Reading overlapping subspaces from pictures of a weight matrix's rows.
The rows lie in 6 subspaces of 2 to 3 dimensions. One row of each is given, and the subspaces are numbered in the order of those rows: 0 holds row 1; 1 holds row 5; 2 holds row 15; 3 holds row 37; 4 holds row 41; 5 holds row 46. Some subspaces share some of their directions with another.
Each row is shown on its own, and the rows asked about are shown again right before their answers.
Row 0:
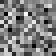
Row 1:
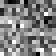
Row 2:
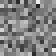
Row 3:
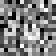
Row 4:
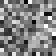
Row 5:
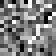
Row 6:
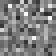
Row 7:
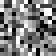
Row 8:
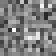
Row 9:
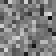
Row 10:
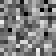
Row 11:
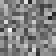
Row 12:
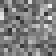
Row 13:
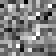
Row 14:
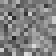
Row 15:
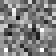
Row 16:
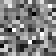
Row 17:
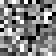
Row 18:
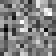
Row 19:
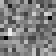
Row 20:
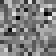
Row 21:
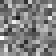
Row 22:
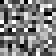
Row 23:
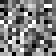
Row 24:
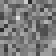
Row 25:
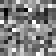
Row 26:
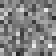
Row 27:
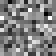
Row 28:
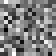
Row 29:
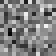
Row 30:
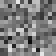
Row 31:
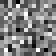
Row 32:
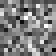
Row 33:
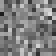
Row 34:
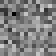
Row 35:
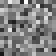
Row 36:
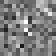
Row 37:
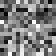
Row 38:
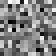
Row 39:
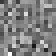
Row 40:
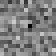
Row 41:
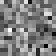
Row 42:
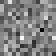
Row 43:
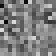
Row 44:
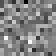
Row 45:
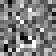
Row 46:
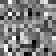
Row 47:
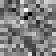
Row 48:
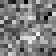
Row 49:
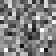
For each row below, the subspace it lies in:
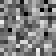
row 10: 4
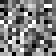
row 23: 3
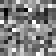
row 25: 3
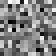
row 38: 0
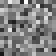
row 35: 0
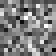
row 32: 0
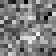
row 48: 1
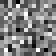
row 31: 3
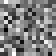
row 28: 5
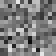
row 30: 3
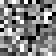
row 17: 1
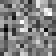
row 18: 4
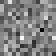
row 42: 5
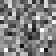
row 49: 2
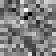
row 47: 0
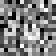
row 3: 2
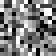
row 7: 4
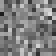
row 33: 4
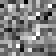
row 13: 1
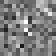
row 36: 4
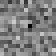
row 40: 0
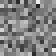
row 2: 0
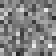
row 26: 3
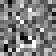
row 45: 5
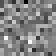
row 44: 1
